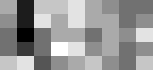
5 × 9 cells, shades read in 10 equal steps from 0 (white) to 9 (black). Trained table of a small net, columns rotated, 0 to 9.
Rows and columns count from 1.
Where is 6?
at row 5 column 3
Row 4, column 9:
4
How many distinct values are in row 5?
6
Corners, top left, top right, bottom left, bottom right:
3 5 2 2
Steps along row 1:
up down same down up up up same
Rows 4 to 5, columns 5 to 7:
1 4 3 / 3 2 4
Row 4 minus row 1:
2 -1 3 -2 0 1 -1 0 -1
